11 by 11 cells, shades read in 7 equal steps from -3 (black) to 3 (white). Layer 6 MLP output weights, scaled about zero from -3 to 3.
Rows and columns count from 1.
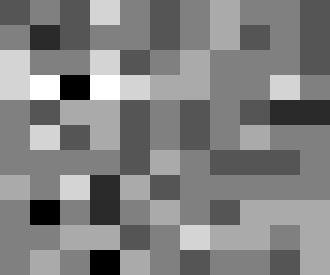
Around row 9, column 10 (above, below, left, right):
0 0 1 1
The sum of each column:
4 0 -2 3 -1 0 1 1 0 -1 -2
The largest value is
3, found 2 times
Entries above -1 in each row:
7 6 9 10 5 8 7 9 8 10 8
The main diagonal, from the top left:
-1 -2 0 3 -1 0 0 0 1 0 1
